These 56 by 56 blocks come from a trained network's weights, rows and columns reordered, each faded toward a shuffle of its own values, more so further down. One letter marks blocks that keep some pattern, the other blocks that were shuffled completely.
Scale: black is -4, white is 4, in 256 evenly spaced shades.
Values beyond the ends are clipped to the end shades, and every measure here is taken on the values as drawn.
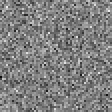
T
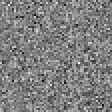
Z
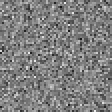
Z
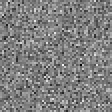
Z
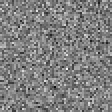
T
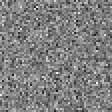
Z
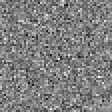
Z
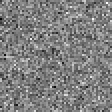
T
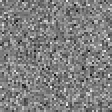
Z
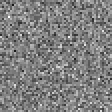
T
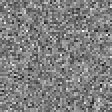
Z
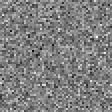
T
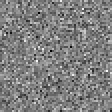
T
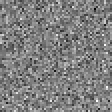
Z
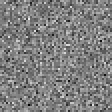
Z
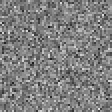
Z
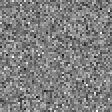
T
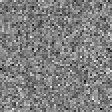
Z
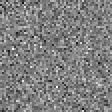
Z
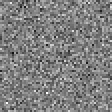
Z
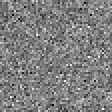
T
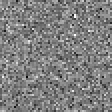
Z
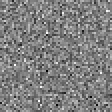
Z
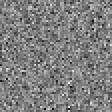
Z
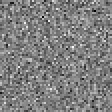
Z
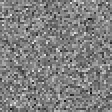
T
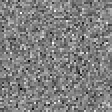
T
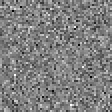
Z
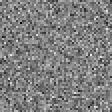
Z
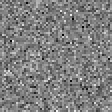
T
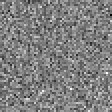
T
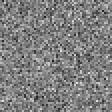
T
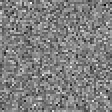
T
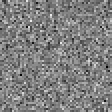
T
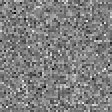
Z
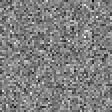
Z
